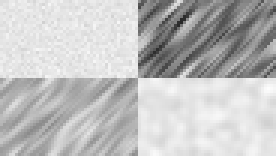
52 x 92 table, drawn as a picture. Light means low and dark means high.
The table splits into 2 rows of 2 panels. Panel 1,1: very low, fine-grained, faint in contrast. Panel 1,2: middling, slanting up to the right, strong in contrast. Panel 2,1: low, slanting up to the right. Panel 2,2: very low, blotchy, faint in contrast.
